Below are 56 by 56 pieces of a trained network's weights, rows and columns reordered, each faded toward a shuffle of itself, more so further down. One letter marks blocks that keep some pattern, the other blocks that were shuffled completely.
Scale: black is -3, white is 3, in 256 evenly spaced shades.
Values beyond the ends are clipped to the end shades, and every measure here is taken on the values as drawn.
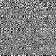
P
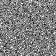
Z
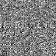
P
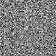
P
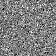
Z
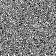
Z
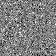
Z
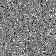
Z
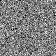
Z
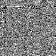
P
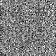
P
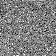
Z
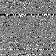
P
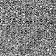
P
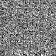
P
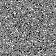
Z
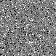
Z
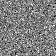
Z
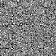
P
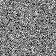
Z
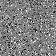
Z
